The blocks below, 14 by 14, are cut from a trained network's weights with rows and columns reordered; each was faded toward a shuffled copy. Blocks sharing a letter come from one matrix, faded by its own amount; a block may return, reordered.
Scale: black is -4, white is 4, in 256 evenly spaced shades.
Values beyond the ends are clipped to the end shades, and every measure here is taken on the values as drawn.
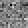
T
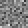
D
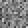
D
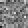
D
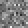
D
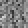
D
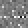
T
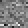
T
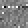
T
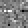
T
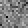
D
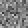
D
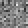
D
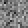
D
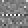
T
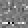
T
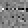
T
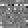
T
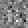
T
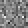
D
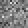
D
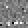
T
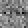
T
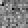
T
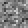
D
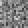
D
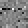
T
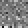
T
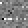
T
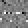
T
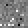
T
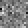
T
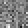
T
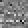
T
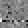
T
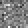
D
